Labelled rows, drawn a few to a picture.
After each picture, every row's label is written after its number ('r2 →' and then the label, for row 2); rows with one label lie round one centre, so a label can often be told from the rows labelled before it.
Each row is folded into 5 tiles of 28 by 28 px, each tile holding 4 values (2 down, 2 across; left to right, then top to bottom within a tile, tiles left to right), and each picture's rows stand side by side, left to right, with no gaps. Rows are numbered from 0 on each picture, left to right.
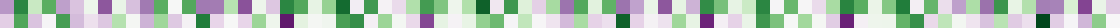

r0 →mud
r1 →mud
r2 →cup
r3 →cup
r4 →mud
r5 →cup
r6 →cup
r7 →mud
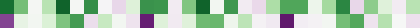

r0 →cup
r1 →cup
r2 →cup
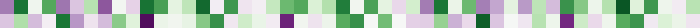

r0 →mud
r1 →cup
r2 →cup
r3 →mud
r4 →cup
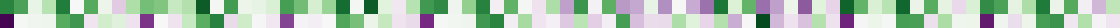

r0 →cup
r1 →cup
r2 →cup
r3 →cup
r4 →mud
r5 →mud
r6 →cup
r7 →cup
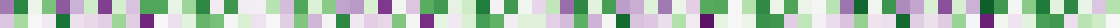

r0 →mud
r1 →cup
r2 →mud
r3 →cup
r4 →mud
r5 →cup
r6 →mud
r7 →cup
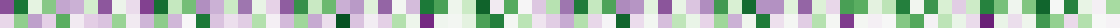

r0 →mud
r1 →mud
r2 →mud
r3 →cup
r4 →mud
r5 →mud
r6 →cup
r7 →cup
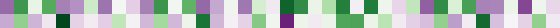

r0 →mud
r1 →mud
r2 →cup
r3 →mud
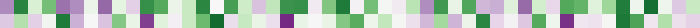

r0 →mud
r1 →cup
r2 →cup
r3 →mud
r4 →cup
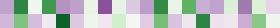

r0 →mud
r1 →mud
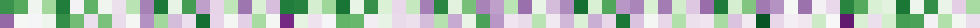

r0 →cup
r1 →mud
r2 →cup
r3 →mud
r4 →mud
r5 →mud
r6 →cup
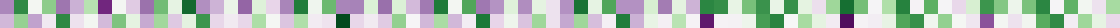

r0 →mud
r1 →mud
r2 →mud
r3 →mud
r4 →mud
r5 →cup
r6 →cup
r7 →cup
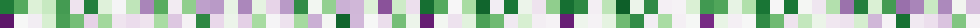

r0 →cup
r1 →mud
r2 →mud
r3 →cup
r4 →cup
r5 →cup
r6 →mud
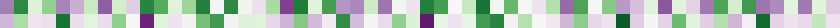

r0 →mud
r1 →cup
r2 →mud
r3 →cup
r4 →mud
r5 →mud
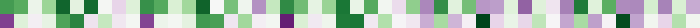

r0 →cup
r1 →cup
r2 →cup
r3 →mud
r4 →mud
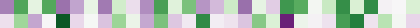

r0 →mud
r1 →mud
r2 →cup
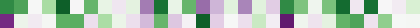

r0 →cup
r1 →mud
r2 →cup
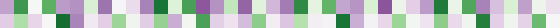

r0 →mud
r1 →mud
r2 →mud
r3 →mud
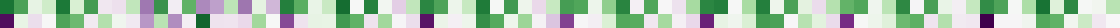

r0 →cup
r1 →mud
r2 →cup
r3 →cup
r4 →cup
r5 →cup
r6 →cup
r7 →cup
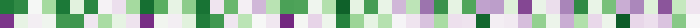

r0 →cup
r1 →cup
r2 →cup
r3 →mud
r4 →mud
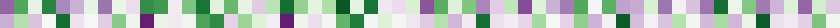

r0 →mud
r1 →cup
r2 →cup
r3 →mud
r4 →mud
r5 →mud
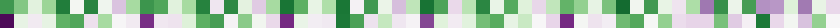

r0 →cup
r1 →cup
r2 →cup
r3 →cup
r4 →cup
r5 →mud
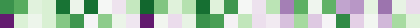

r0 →cup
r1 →cup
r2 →mud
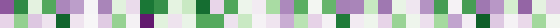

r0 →mud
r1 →cup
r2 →mud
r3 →mud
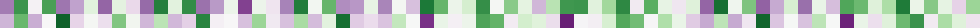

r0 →mud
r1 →mud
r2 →mud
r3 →cup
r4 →cup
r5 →mud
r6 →cup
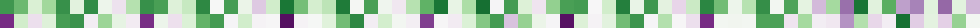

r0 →cup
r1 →cup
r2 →cup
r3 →cup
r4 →cup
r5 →cup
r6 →mud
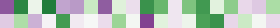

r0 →mud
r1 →cup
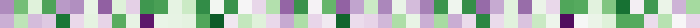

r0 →mud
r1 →cup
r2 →mud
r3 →mud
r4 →cup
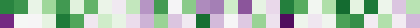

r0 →cup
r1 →mud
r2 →cup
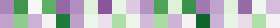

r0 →mud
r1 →mud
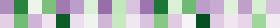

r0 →mud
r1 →mud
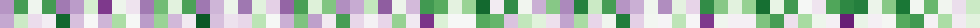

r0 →mud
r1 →mud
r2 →mud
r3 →cup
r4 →mud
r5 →cup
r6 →cup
